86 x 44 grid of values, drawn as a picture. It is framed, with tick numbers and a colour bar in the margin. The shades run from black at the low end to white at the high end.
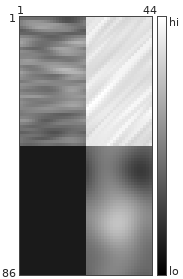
It is made of 2 by 2 panels. Panel 1,1: middling, streaked across. Panel 1,2: very high, slanting up to the right, faint in contrast. Panel 2,1: very low, flat. Panel 2,2: middling, smooth, strong in contrast.
